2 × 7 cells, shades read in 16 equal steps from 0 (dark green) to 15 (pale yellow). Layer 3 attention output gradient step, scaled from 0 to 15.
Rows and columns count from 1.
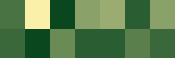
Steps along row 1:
up down up up down up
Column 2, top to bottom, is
15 0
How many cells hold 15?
1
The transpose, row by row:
4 3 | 15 0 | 0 6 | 8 2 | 9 2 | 2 5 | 8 3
